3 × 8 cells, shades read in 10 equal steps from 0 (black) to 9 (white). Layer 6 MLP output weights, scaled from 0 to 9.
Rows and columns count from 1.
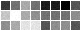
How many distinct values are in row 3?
4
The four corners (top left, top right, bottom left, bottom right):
2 3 5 3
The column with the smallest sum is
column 5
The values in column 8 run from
3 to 5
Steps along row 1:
up up down down same down up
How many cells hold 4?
5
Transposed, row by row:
2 7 5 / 4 9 6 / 6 6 8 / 4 5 8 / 1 4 3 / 1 4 5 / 0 4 5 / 3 5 3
